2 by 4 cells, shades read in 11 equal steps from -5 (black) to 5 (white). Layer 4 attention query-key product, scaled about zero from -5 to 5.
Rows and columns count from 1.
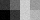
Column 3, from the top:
3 3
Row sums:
0 -3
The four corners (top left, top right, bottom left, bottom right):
-3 1 -5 2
